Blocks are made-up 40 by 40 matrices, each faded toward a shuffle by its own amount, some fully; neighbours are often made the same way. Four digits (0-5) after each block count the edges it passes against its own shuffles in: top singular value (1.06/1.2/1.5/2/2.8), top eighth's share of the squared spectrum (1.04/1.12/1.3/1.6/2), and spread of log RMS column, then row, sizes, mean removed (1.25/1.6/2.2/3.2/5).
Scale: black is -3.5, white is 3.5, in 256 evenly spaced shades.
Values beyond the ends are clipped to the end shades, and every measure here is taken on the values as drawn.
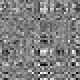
4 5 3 3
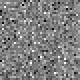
1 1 1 0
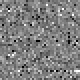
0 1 0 1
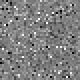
0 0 0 0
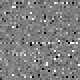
2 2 0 2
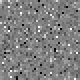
0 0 0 0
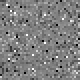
1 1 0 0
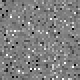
0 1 0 0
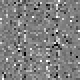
3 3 2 0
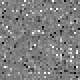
1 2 0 0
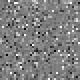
2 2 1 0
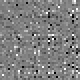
3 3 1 1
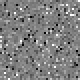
1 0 0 0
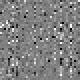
4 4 2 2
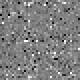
1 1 1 0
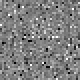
0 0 0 0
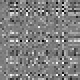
4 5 3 3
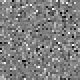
0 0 0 0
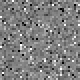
0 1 0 0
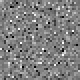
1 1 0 0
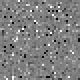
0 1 0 0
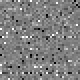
2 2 0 1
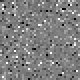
1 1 0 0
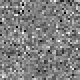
2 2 0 0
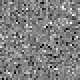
1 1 0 0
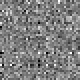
3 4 2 2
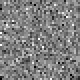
0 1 0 0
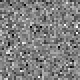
1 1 0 0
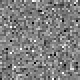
1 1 0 0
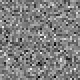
2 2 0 0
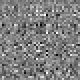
3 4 1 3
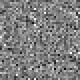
1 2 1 0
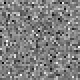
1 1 0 0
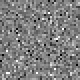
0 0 0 0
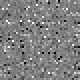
2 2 0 1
